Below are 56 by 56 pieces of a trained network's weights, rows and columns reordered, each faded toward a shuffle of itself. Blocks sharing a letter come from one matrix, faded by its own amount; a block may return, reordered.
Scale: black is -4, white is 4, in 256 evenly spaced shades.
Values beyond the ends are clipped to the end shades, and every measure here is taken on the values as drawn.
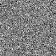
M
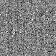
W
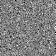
M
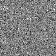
M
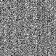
W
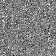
M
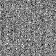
W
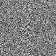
M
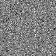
M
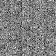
W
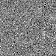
M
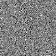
M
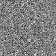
M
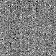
W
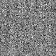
W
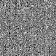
W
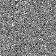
M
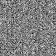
W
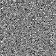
M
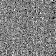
W
